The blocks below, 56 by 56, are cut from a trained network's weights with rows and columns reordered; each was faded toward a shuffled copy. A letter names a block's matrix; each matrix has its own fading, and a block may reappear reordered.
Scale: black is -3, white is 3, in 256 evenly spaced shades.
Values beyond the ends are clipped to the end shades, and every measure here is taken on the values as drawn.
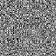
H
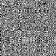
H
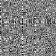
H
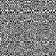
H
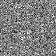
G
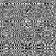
H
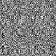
H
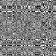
H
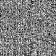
G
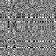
H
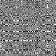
H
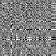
H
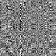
H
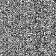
G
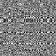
H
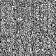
G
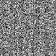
G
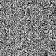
G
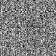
G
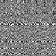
H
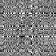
H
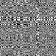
H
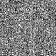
G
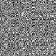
H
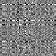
H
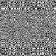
H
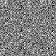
H
